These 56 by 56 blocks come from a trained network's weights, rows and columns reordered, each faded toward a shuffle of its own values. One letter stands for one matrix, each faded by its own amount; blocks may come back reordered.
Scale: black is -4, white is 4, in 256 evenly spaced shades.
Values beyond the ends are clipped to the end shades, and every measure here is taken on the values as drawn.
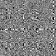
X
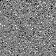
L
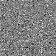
L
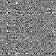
X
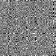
X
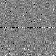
X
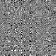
X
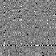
X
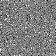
L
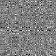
X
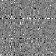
X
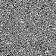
L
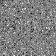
L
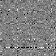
X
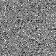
L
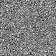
L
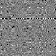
X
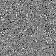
L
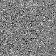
L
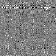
X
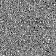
L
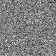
L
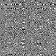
X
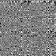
X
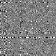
X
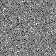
L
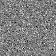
L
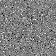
L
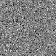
L
